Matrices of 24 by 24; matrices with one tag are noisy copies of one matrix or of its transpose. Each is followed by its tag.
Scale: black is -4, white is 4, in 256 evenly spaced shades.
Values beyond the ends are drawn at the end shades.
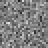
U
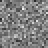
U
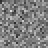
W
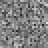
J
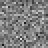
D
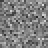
W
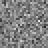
D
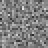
U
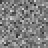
W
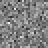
U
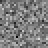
W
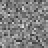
U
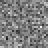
J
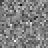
W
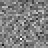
D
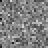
U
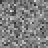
W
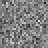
D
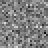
J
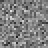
W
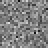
U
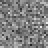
J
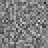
D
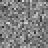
U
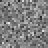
U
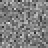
U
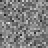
U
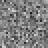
J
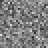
W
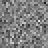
D
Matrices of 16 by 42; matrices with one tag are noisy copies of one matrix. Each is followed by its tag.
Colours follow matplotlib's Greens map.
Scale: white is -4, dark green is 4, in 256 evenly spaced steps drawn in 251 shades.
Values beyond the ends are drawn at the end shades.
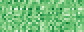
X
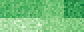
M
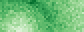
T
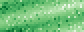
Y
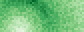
T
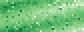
Y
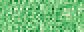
X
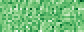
X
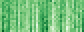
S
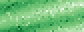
Y
